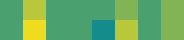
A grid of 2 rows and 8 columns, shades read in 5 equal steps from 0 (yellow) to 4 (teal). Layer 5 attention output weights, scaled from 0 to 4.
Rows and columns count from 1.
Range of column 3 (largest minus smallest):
0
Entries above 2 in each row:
5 5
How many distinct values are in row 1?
3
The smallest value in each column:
3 0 3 3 3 1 3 2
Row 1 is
3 1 3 3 3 2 3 2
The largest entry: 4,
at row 2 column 5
